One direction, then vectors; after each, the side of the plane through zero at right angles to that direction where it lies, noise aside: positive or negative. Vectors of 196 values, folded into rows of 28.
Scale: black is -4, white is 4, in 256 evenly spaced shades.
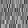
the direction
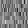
positive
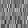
negative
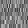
positive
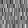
positive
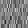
negative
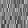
negative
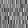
positive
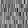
positive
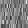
negative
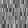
negative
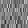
negative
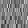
negative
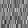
negative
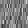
negative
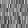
negative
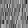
positive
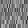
positive
